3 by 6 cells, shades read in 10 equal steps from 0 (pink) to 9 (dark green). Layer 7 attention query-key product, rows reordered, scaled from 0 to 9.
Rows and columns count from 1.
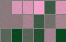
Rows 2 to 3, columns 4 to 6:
7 5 3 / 8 3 9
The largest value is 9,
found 2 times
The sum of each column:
14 14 10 15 15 13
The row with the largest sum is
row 3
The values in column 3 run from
1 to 6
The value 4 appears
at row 1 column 1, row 2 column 1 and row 2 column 2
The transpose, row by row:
4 4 6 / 1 4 9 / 1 3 6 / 0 7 8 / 7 5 3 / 1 3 9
